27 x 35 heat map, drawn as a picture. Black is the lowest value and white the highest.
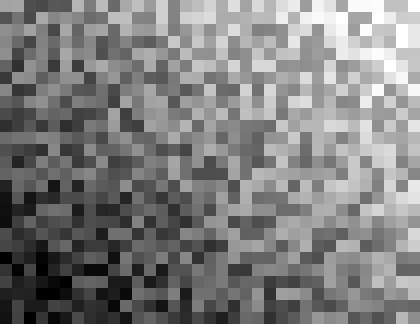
The top right is the ninth with the highest average. No regular stripes run through it. The field climbs toward the top right. On average the colour sits 50% of the way up the scale. No single row or column stands out from its neighbours.
